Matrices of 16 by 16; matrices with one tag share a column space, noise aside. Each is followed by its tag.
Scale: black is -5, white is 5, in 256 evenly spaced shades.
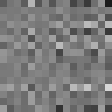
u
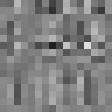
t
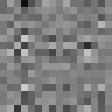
u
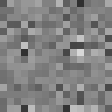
u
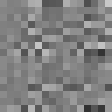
u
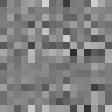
u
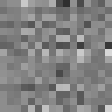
u
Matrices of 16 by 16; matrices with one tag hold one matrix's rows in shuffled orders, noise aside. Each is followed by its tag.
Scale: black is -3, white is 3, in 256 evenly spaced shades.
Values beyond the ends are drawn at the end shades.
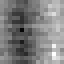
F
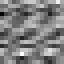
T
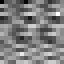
T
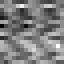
T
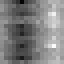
F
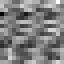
T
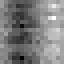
F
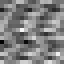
T
